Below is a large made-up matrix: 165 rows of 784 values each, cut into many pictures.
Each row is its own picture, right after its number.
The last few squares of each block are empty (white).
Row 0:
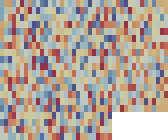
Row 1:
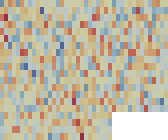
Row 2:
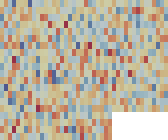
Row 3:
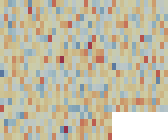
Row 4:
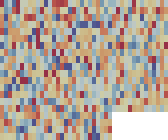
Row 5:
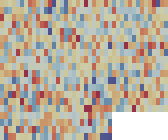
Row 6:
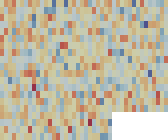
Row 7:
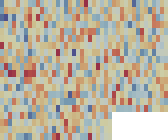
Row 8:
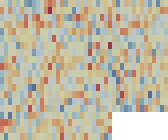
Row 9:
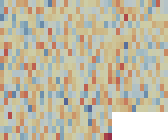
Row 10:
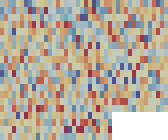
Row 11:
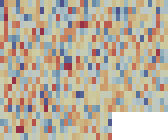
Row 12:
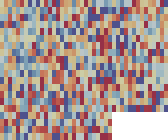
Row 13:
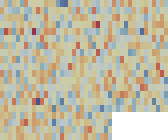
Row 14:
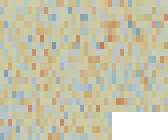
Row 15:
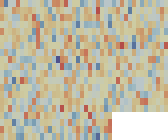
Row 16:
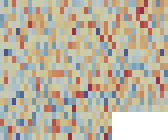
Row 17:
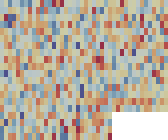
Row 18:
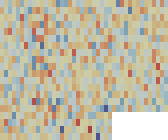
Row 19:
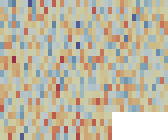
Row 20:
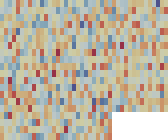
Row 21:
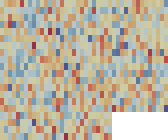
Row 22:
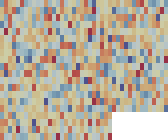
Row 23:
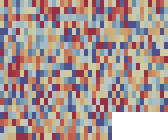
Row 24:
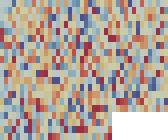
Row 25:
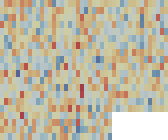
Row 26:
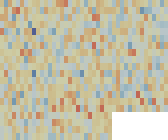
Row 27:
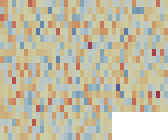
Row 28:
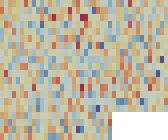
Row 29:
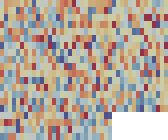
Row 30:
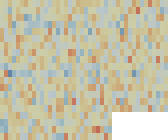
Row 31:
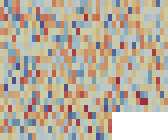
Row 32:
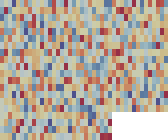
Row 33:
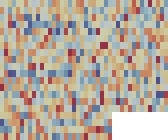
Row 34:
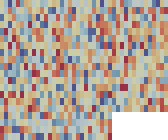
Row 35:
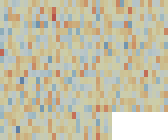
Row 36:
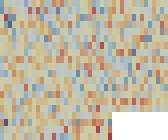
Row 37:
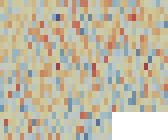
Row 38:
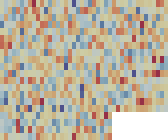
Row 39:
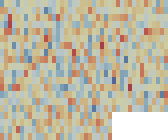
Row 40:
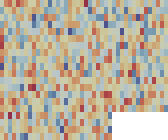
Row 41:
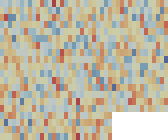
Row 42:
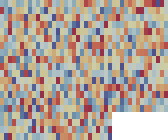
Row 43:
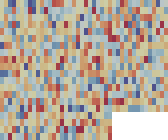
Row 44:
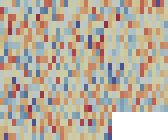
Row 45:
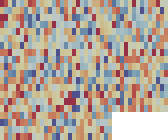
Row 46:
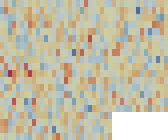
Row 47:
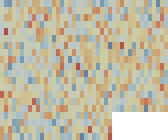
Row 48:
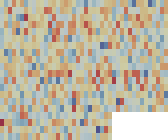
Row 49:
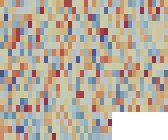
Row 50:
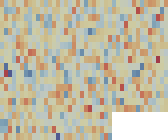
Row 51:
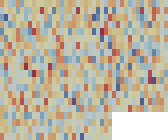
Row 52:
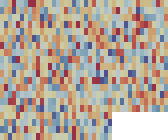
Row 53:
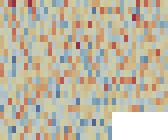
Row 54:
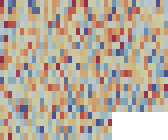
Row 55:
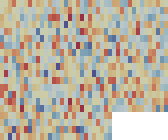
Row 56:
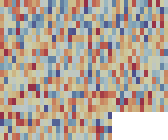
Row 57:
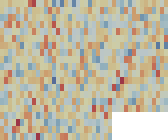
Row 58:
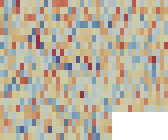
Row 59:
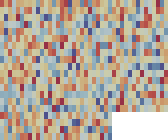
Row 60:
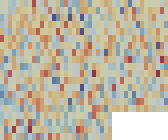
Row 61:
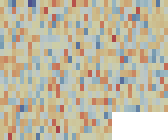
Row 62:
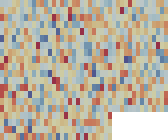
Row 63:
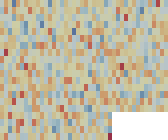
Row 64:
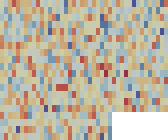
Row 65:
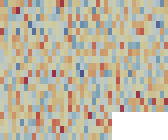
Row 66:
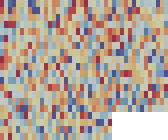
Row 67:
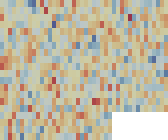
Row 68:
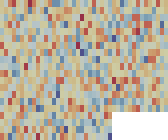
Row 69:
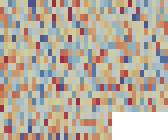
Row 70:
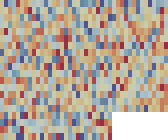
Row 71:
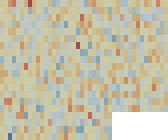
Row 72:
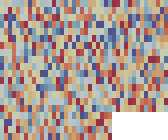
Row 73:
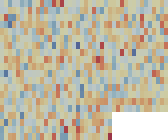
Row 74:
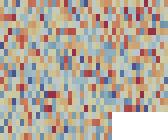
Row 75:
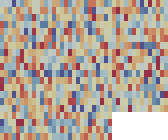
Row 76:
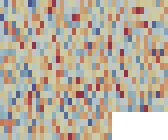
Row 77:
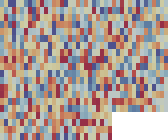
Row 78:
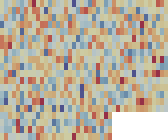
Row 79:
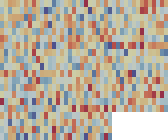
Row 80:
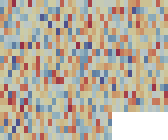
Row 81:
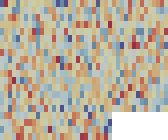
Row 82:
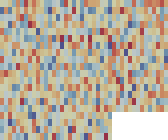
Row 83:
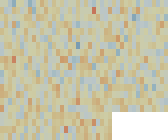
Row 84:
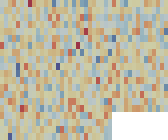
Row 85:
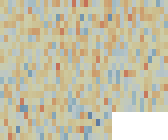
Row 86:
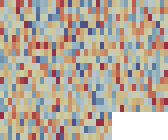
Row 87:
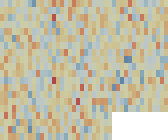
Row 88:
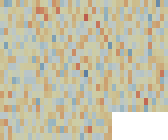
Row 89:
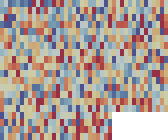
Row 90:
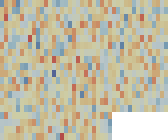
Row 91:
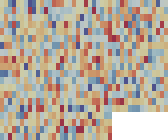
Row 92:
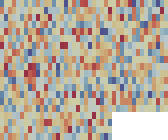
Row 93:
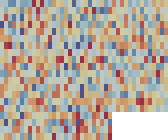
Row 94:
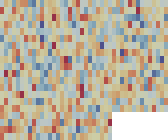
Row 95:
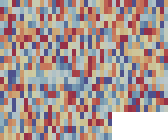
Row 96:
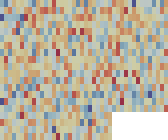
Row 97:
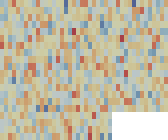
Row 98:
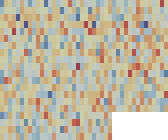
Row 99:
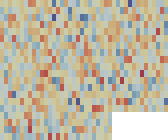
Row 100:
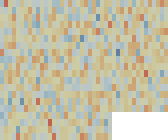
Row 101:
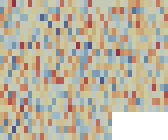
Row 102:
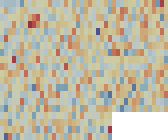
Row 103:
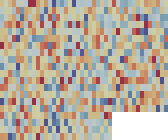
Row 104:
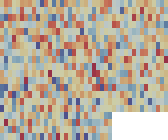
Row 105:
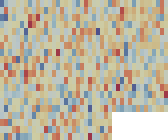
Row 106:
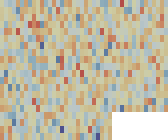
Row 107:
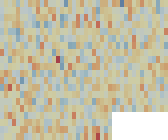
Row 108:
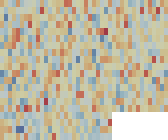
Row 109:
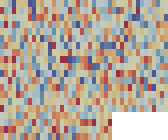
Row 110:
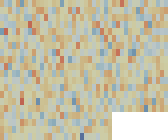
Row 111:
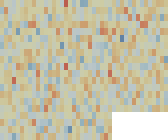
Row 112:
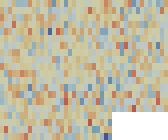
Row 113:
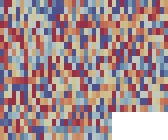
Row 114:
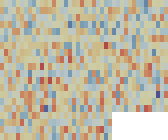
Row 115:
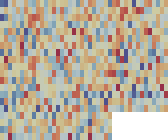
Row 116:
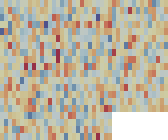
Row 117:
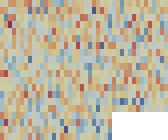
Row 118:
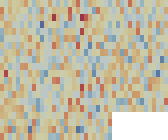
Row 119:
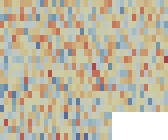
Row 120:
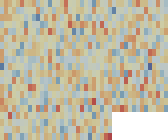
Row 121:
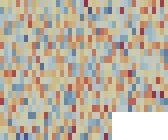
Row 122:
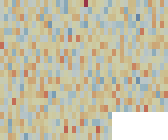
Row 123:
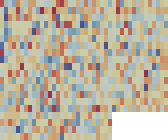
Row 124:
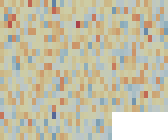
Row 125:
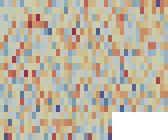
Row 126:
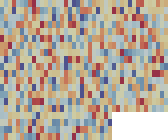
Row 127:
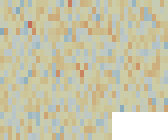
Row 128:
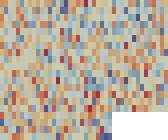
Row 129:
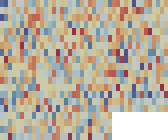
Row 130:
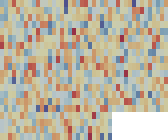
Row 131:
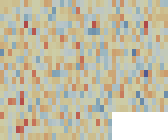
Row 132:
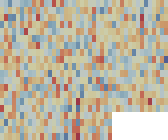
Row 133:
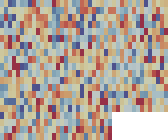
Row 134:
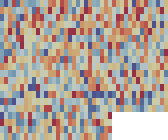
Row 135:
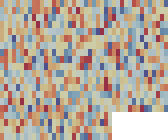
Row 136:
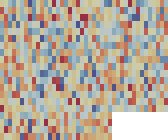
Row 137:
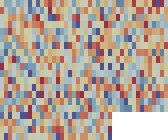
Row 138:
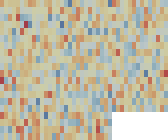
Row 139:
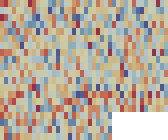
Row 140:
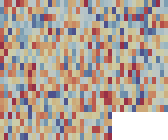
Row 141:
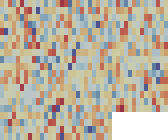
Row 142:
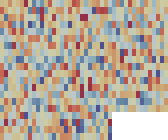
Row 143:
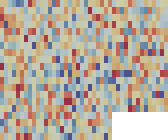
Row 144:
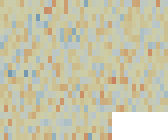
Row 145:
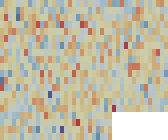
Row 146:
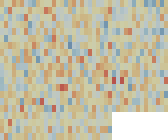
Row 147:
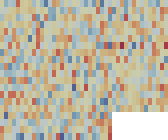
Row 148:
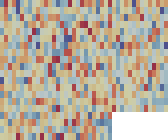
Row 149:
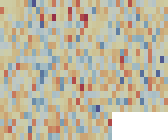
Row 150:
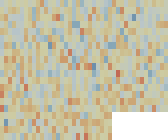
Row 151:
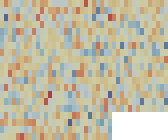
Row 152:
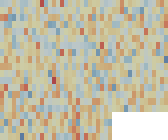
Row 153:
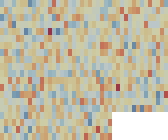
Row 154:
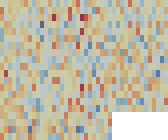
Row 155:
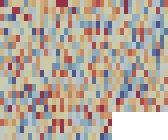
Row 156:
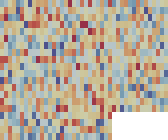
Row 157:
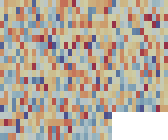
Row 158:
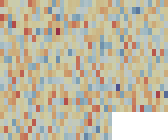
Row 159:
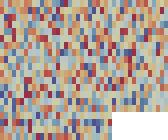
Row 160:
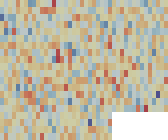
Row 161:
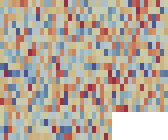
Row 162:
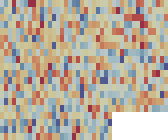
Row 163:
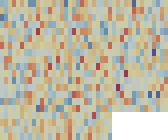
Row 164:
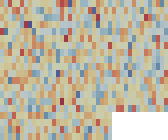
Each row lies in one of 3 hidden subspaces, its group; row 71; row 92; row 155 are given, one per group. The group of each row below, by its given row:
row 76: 92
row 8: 92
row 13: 155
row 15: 155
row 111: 92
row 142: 71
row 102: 92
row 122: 92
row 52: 71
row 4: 155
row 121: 92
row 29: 71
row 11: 155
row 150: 71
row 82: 92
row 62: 71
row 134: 92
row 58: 155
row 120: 92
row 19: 71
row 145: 155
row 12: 92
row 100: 155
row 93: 71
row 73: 71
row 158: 92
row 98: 155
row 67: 71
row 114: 92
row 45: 92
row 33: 92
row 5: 92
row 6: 92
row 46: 92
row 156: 155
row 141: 155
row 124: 71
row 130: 92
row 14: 71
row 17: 71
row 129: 92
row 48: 92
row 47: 155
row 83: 71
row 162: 71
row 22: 92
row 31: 155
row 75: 92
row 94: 71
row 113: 155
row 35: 155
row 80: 71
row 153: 92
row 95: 92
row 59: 155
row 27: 92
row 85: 71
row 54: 71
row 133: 71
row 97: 92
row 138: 155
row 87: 71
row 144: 92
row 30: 92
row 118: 71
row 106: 155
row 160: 92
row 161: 92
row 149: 71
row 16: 92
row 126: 71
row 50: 92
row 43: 71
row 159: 71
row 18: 155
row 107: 155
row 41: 71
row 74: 92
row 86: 155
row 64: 92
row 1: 155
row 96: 92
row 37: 71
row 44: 92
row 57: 71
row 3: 71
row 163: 92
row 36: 71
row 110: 155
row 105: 92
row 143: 92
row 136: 71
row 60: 71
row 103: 71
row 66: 71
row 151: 155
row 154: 71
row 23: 155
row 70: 155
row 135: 155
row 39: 92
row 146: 92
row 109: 71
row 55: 71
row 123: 155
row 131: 155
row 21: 92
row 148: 155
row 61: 71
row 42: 92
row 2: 71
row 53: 71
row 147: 155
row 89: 71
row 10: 71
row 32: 92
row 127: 155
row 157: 71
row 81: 155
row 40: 92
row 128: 92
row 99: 71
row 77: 71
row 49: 155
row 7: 92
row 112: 92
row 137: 92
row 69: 71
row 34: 155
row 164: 155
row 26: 155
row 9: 92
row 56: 92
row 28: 71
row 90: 155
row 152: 71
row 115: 92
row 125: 92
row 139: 92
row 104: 71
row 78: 71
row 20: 155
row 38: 71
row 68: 71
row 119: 71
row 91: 71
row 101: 71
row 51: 155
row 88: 155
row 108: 155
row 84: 71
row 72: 71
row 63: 92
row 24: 71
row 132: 71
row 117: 71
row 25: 71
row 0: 155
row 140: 92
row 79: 92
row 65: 155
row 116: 155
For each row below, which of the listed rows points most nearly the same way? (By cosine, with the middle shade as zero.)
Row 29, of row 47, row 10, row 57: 47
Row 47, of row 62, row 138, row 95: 62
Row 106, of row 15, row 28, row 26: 15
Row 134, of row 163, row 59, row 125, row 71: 163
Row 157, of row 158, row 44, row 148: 44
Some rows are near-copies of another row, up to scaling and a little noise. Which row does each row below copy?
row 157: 29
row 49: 108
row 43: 91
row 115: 129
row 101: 80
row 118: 154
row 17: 73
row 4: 58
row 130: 97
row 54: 66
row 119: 104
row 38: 78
